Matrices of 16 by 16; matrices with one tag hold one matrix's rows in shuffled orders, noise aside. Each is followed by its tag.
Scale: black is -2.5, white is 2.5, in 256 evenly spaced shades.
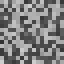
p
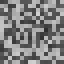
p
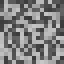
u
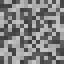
p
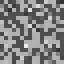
u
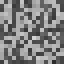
u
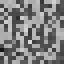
u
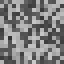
p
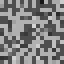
p
